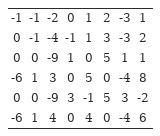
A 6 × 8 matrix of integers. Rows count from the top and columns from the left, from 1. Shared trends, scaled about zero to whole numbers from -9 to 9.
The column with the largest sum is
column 8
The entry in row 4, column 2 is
1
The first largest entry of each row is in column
6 6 6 8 6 8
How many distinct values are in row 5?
6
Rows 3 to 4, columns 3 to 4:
-9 1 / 3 0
